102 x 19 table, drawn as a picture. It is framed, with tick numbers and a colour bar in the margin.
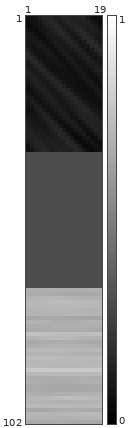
It is made of 3 by 1 panels. Panel 1,1: very low, slanting down to the right, faint in contrast. Panel 2,1: low, flat. Panel 3,1: high, streaked across, faint in contrast.
